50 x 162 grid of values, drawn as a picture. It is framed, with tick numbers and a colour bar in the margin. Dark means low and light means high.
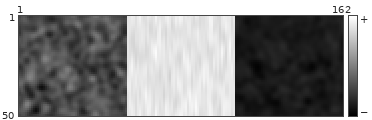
The table splits into one row of 3 panels. Panel 1,1: low, blotchy. Panel 1,2: very high, streaked downward, faint in contrast. Panel 1,3: very low, blotchy, faint in contrast.
